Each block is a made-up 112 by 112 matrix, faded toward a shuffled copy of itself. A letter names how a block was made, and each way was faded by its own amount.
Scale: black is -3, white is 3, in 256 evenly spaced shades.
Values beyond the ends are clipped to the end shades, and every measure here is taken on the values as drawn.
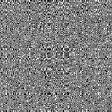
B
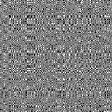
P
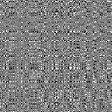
P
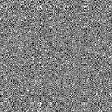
B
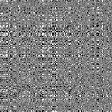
P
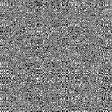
B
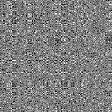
B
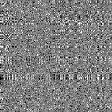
B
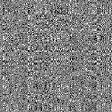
B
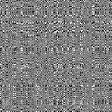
P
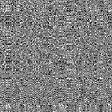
B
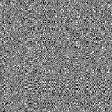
B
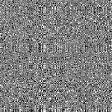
B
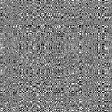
P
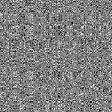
B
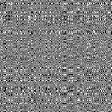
P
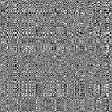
P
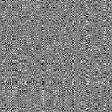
P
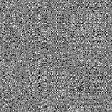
B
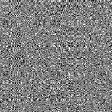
B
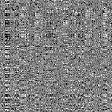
B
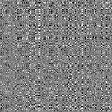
P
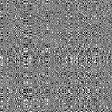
P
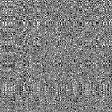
B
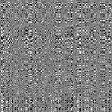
P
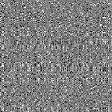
B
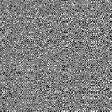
B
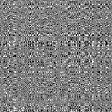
P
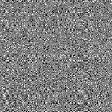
B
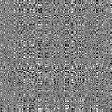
P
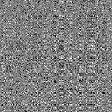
B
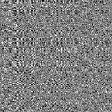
B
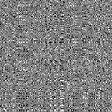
B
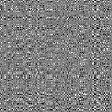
P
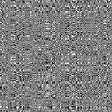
P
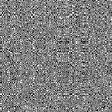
B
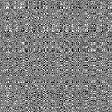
P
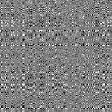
P
